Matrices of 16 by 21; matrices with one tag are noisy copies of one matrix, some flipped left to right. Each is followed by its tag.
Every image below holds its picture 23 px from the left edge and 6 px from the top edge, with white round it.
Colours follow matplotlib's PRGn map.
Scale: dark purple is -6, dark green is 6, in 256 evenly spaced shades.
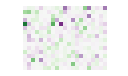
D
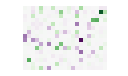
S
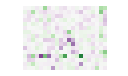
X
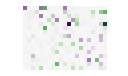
D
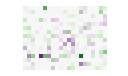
X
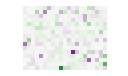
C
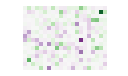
S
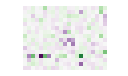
X
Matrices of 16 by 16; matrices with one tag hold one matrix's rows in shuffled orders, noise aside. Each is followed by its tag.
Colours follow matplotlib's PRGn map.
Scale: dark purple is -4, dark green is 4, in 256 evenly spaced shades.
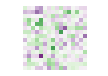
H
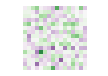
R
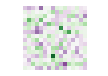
H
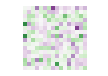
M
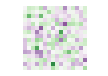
H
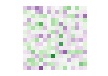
H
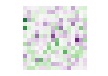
M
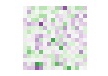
H
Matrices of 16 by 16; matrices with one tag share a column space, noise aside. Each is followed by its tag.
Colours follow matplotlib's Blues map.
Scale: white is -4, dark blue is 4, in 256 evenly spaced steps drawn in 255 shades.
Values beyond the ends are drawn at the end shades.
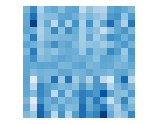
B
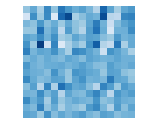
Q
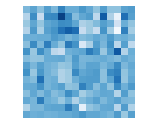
Q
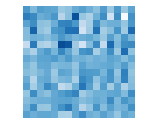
Q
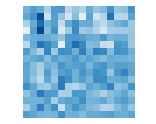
Q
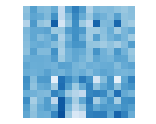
B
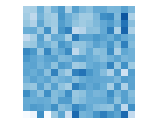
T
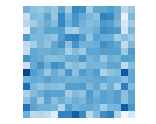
T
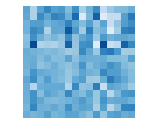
Q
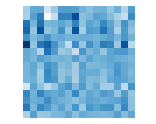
Q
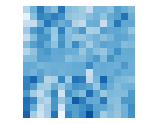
B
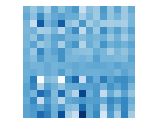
B
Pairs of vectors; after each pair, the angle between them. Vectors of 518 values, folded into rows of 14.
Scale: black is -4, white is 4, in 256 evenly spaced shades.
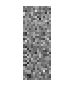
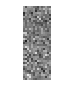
nearly opposite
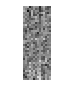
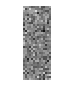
orthogonal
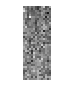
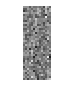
partly opposed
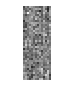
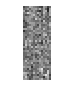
nearly parallel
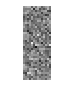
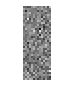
orthogonal
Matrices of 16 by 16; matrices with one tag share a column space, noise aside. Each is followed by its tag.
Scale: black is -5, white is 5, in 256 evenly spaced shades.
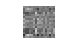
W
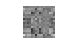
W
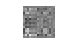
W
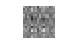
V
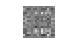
W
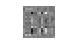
W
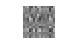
V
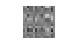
V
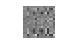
W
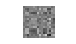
W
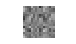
V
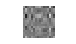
V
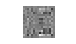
W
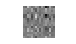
V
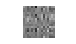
V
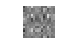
V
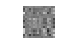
W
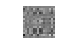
W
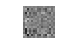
W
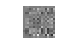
W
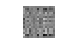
W
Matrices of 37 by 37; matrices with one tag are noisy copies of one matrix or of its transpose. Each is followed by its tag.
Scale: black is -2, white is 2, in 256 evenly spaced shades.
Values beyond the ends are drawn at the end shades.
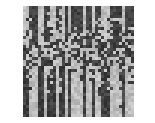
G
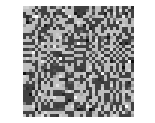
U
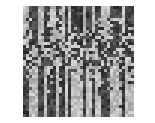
G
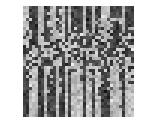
G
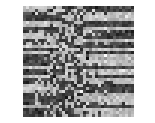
G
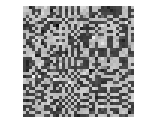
U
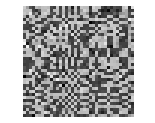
U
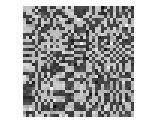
U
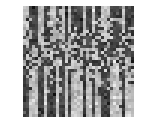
G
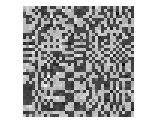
U
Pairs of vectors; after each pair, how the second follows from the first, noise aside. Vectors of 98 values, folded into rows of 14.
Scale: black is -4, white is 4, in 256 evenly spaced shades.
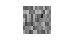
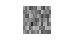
reversed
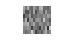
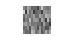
reversed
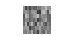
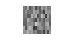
reversed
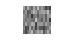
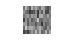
reversed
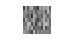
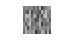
reversed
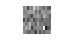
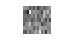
reversed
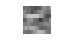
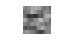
negated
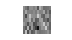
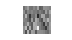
negated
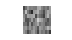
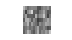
negated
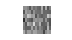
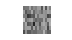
negated
